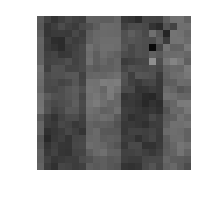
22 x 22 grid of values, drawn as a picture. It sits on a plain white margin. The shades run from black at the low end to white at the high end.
Values change most from cell to cell in the top right. Overall the values sit about 30% of the way up the scale. An odd patch, rougher than its surroundings, sits in the top right. Stripes running up and down repeat 2 times from left to right.
